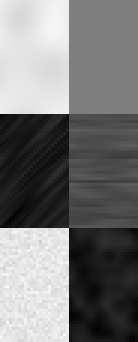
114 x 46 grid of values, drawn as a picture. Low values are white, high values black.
It is made of 3 by 2 panels. Panel 1,1: very low, smooth, faint in contrast. Panel 1,2: middling, flat. Panel 2,1: very high, slanting up to the right, faint in contrast. Panel 2,2: high, streaked across, faint in contrast. Panel 3,1: very low, fine-grained, faint in contrast. Panel 3,2: very high, blotchy, faint in contrast.
